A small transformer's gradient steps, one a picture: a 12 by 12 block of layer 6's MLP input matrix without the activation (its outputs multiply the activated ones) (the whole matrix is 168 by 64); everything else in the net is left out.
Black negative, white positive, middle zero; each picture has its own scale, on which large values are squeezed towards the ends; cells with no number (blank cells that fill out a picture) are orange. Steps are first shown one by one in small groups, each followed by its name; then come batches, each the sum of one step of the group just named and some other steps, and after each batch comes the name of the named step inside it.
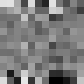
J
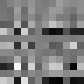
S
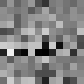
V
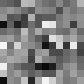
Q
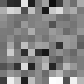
V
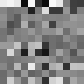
V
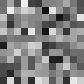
J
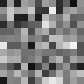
Q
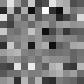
S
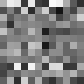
S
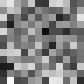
S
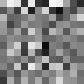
V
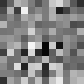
V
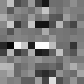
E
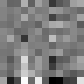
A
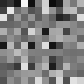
A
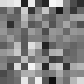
A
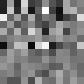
E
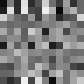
A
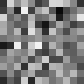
E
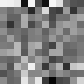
A
